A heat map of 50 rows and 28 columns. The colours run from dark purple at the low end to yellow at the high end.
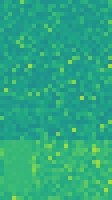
Seam: horizontal, 70% of the way down, the bottom part higher. Stripes: none. Odd patch: calmer, in the bottom left. Calmest part: bottom left.
